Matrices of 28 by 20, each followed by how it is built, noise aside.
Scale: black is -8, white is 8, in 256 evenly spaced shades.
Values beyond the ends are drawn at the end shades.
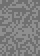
noise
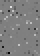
sparse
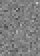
noise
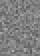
noise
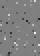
sparse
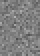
noise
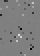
sparse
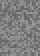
noise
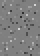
sparse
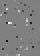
sparse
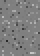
sparse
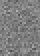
noise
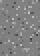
sparse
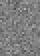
noise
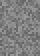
noise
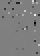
sparse
